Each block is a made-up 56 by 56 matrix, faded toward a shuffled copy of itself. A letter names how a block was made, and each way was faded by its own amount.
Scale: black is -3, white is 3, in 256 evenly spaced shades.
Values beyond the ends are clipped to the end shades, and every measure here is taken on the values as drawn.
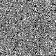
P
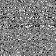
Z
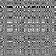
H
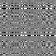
H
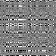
H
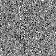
P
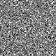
P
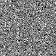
P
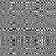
H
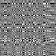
H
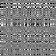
H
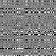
H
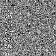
P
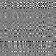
H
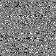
Z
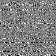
Z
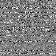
Z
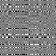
H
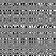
H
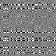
H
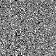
P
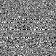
Z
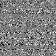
Z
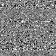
Z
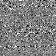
Z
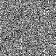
P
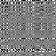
H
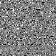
Z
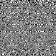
Z
